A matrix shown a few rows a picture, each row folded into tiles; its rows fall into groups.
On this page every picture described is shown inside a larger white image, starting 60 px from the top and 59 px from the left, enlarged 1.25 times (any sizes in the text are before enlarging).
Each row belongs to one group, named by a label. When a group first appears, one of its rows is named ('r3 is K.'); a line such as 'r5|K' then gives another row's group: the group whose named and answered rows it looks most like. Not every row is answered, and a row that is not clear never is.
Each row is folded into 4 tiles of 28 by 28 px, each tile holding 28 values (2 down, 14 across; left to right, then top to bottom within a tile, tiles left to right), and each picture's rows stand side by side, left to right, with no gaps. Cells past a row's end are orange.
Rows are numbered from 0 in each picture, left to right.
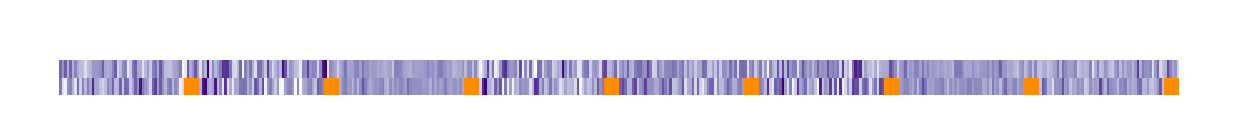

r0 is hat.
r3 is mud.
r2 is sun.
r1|mud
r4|mud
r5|sun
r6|sun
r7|sun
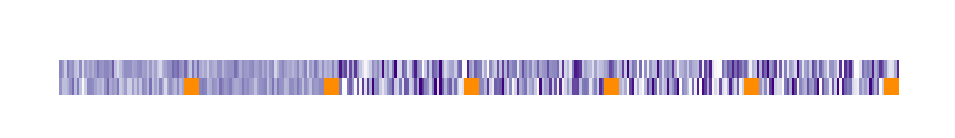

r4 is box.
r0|box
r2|hat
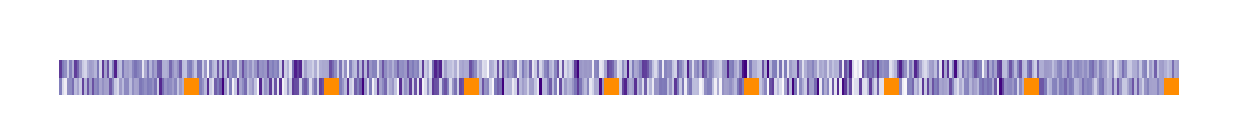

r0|hat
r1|sun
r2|sun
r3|sun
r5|box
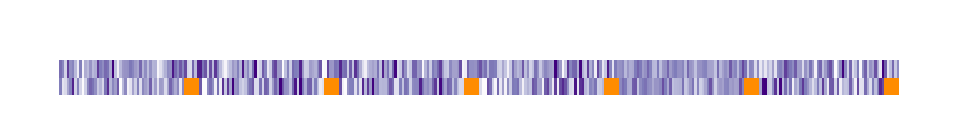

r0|box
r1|hat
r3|hat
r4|mud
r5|mud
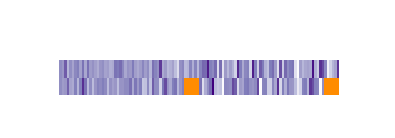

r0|sun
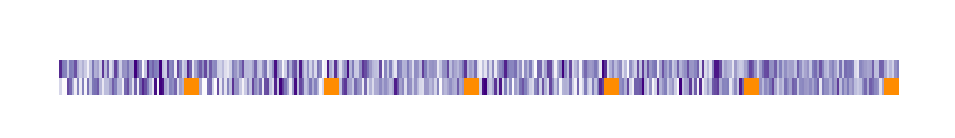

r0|hat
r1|hat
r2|mud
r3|mud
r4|sun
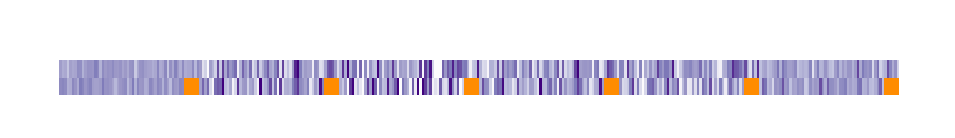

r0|mud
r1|sun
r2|box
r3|sun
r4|box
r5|sun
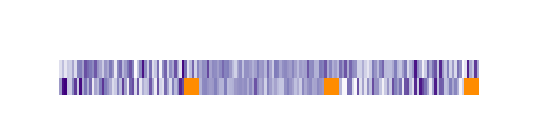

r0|mud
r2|hat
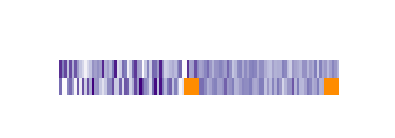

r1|mud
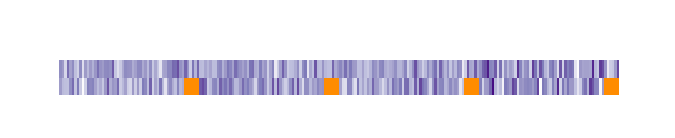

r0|box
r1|mud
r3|box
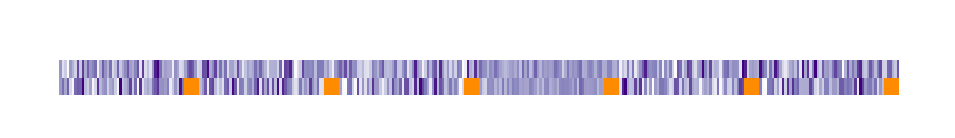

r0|sun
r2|hat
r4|mud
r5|hat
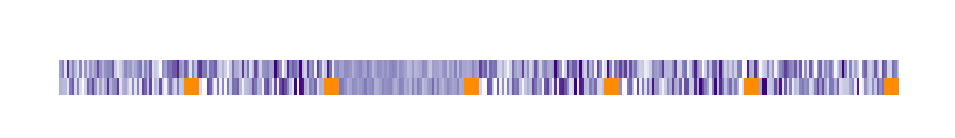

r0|box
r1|hat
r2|mud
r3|hat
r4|hat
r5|mud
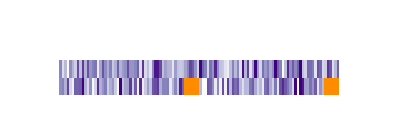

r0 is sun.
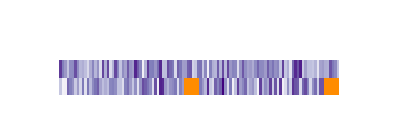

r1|sun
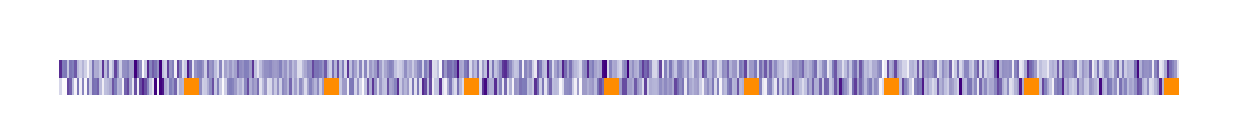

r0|hat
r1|box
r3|mud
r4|mud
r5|hat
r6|sun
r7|sun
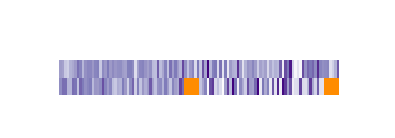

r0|mud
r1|box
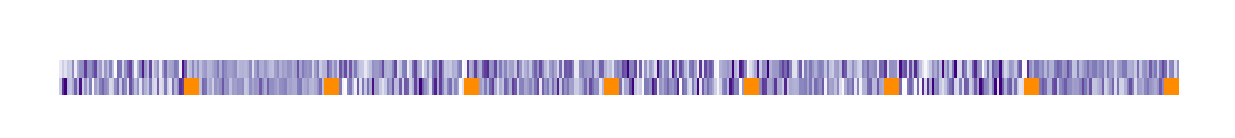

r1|sun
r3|box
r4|box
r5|mud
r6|hat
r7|mud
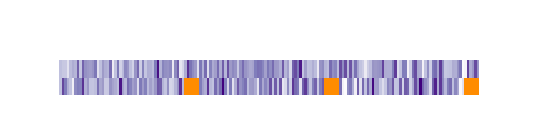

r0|sun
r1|sun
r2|hat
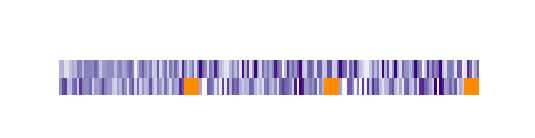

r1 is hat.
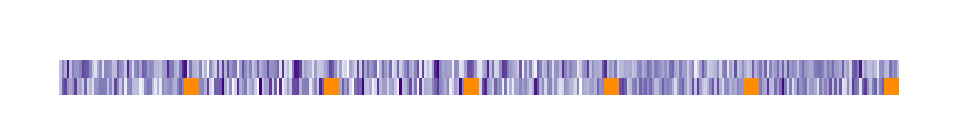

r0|mud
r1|sun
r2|sun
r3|mud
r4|mud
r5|sun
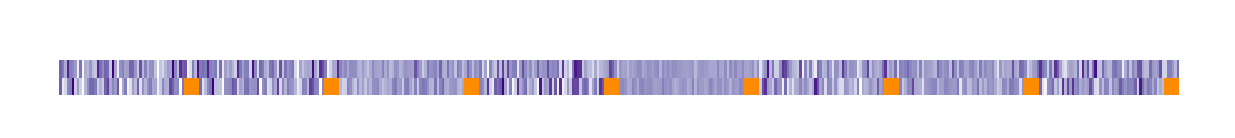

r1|box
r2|hat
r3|sun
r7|hat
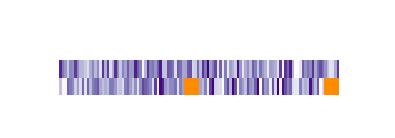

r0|hat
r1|box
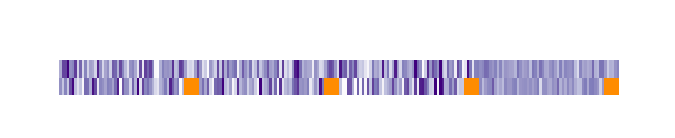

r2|hat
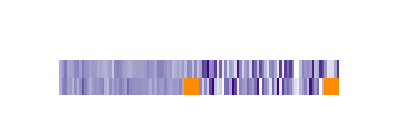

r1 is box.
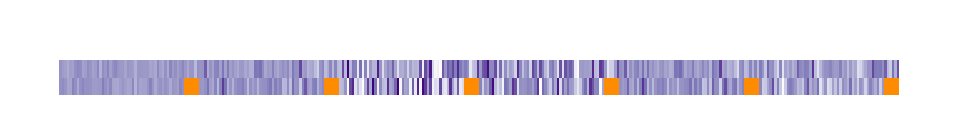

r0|mud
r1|sun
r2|box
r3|box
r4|sun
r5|box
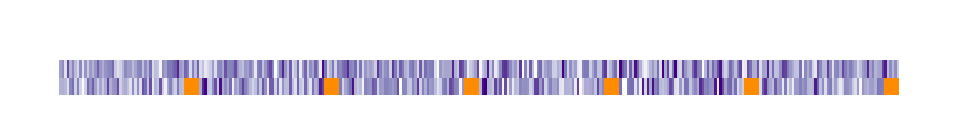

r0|box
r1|mud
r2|box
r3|mud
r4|hat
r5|mud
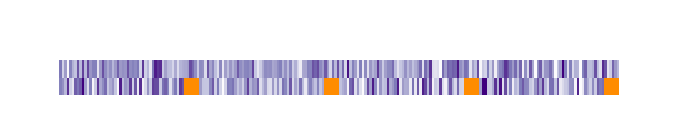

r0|sun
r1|box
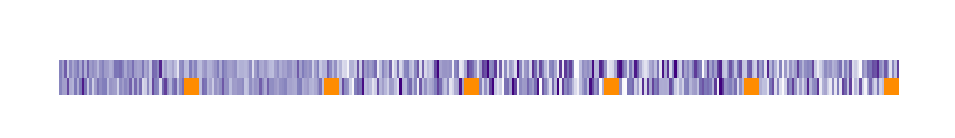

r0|sun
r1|sun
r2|sun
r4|hat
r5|box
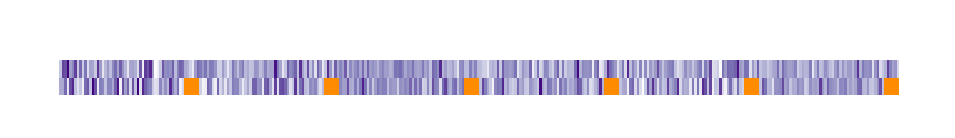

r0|box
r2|sun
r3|sun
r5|sun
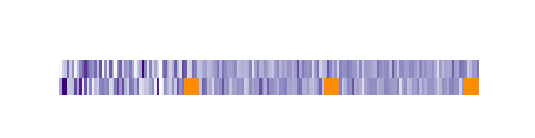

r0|mud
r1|sun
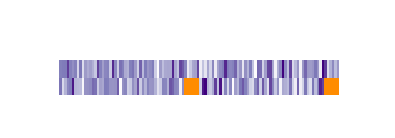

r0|box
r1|mud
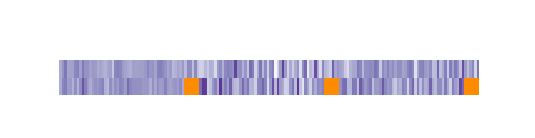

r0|sun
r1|mud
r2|mud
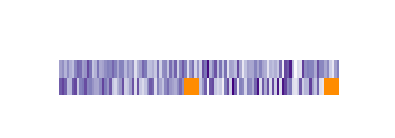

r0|mud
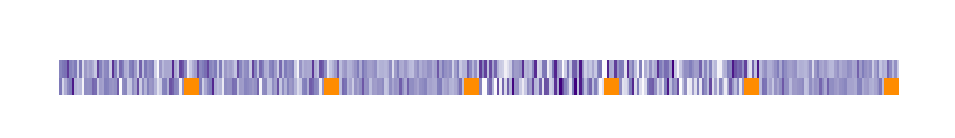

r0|box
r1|box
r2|sun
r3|hat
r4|box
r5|sun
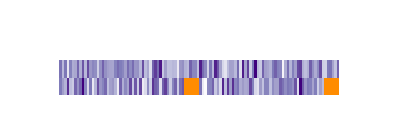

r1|hat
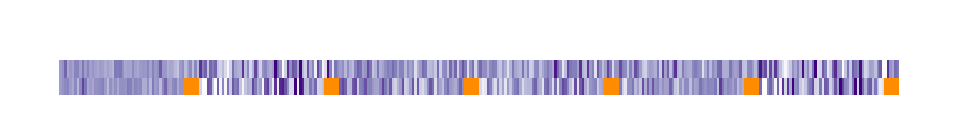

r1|hat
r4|hat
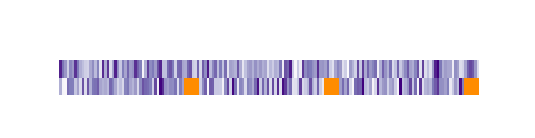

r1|box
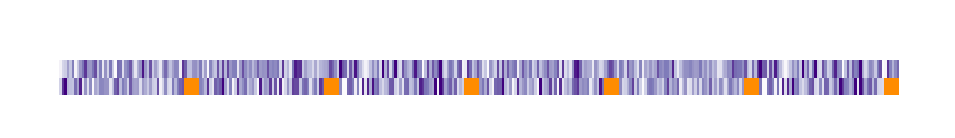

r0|mud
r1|sun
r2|hat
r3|sun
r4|box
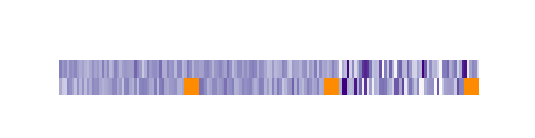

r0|hat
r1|mud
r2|mud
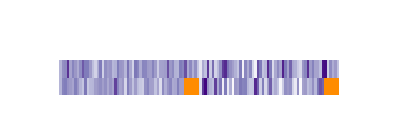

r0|mud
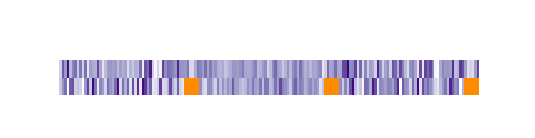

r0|box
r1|hat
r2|box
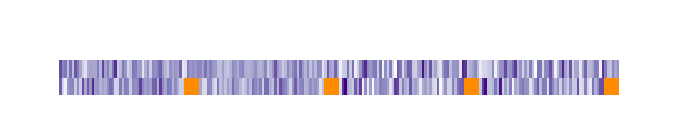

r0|hat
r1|hat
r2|mud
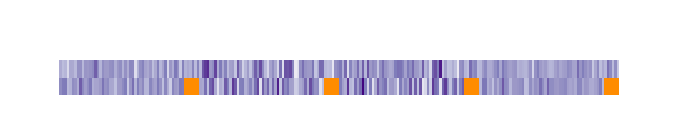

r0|mud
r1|box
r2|sun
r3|sun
